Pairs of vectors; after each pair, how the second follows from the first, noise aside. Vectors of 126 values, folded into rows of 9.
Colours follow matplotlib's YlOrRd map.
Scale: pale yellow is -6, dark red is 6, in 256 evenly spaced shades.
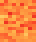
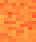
shrunk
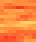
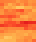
negated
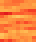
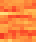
negated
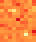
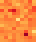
negated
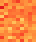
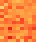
negated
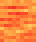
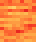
negated
